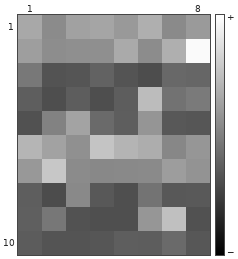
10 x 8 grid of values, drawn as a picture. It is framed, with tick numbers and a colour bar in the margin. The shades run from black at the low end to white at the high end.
Ninth with the highest average: top right. Stripes: horizontal, repeating 2 times. Average level on the scale: 50%. Calmest part: bottom middle.
